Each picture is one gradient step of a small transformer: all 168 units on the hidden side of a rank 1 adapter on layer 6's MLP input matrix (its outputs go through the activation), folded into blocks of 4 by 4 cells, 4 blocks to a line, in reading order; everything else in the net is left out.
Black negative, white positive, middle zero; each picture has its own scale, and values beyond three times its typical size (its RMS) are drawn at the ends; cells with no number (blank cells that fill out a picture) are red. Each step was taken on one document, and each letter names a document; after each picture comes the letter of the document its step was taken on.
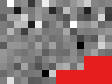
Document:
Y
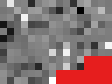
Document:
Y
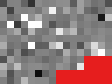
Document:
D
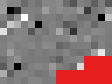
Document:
D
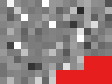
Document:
Y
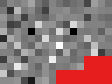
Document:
D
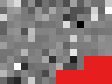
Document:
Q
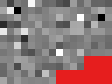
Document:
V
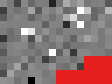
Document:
Q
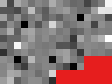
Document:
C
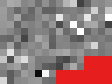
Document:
V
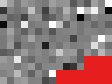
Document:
C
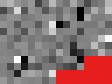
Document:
C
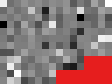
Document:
C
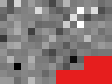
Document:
Q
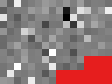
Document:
Q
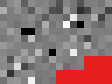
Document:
Q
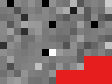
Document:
Y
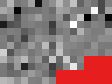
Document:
V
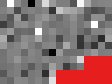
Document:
Y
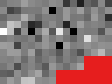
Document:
D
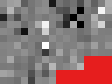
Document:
Q
